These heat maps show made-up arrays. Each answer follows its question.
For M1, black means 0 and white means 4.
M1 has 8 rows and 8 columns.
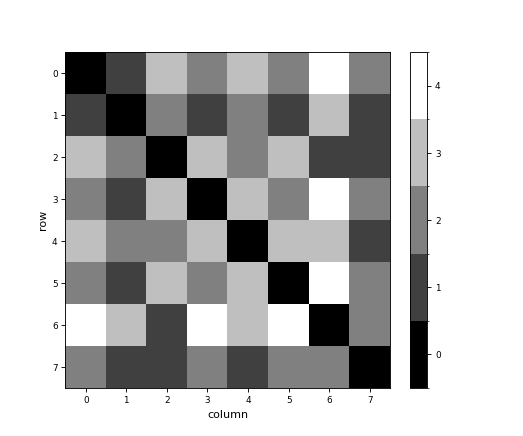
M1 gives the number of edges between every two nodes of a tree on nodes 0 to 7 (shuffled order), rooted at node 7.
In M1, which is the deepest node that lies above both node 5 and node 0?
1
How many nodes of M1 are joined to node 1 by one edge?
4
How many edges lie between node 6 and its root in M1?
2
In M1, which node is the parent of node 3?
1
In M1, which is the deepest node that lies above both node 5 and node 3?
1
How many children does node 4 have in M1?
0
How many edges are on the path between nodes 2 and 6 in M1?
1
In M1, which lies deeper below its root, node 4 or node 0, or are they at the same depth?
node 0
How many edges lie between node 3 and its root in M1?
2
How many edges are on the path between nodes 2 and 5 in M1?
3
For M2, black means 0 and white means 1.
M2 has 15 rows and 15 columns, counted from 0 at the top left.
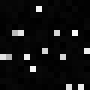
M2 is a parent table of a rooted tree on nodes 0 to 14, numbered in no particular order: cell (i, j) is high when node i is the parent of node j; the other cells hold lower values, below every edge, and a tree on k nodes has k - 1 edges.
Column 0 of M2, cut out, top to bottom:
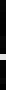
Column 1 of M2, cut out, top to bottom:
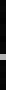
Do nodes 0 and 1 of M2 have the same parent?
yes
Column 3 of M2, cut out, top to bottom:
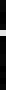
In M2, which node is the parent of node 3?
5
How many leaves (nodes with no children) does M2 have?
9
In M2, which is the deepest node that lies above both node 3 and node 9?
5
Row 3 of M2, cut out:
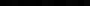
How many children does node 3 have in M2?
0
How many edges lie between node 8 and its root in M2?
0
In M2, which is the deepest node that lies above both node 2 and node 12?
5
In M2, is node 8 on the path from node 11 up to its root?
yes
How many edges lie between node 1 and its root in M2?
5
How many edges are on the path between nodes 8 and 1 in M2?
5
